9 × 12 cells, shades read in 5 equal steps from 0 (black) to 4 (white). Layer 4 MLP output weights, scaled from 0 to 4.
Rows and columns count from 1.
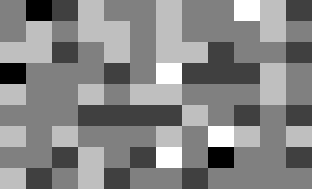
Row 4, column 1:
0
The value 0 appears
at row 1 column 2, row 4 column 1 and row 8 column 9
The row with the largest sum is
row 7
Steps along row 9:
down up up down up same down up same same same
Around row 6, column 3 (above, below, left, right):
2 3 2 1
